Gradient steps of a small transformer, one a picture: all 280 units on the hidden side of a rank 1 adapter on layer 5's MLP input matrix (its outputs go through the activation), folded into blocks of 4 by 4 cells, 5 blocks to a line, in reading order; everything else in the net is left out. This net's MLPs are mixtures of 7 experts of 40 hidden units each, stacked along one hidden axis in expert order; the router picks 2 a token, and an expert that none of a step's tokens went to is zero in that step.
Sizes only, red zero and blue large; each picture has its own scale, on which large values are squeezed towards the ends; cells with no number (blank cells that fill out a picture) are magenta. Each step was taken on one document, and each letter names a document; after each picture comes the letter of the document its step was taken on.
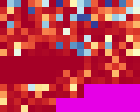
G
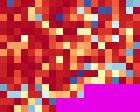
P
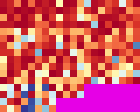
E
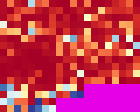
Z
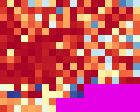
Z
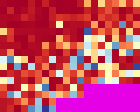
Z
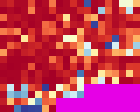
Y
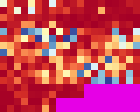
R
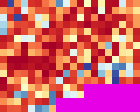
E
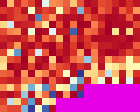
E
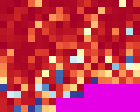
Z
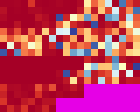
G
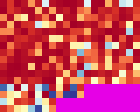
Y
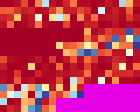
Y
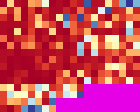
P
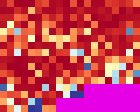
Y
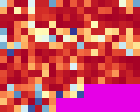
R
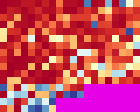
Y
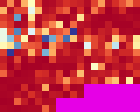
R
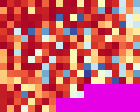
E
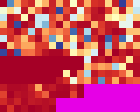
G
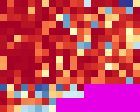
P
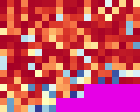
Y
